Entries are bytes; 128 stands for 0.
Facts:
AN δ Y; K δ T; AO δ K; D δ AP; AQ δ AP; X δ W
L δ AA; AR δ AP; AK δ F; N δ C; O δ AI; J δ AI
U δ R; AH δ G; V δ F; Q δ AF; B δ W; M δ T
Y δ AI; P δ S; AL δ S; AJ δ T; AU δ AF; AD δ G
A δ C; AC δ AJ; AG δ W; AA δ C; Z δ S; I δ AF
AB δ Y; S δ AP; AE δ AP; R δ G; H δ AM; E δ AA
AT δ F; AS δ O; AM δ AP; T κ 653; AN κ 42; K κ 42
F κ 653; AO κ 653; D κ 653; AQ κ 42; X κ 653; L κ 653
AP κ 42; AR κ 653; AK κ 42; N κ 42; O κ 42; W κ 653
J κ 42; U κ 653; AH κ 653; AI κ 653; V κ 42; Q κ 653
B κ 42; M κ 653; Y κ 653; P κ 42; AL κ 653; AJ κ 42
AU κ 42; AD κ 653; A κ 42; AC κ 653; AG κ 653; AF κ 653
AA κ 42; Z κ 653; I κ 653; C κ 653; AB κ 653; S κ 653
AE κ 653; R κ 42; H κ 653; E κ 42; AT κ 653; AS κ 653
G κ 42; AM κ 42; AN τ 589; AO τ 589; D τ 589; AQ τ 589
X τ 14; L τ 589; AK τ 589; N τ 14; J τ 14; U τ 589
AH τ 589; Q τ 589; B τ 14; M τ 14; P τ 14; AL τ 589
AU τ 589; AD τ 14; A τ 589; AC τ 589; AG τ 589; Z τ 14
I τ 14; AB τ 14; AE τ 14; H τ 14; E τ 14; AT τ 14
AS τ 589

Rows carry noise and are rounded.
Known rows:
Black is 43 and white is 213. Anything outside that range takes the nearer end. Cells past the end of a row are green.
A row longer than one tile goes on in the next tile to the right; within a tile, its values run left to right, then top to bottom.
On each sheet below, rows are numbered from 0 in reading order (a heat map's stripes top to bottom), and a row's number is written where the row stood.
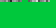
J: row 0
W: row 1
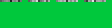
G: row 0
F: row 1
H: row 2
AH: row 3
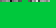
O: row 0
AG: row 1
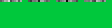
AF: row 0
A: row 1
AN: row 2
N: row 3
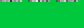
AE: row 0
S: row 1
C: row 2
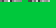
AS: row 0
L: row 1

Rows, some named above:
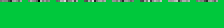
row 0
E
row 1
P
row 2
T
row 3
U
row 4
J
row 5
L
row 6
AB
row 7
E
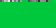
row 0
S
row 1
AA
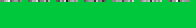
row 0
Y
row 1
T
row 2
U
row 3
AM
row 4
M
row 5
Z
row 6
AS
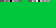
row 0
AQ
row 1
AL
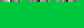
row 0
AI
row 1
B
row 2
J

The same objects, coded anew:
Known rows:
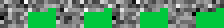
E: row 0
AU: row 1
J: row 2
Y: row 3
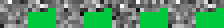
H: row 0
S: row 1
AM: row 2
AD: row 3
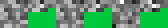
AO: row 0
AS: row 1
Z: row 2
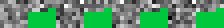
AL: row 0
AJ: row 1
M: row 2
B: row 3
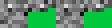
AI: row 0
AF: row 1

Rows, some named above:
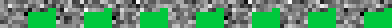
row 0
Y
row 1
AQ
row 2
E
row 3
L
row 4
P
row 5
M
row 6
T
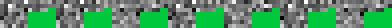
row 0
R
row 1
AA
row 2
C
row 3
AP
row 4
AB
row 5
O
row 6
C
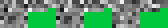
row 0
A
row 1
AN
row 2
AT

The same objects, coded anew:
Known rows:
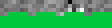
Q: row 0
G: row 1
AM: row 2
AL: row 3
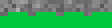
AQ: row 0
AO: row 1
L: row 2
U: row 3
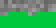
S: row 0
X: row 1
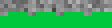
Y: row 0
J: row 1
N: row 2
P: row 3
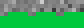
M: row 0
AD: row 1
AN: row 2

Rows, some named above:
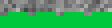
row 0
AN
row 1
L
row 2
B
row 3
AA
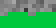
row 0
AB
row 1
O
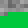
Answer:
B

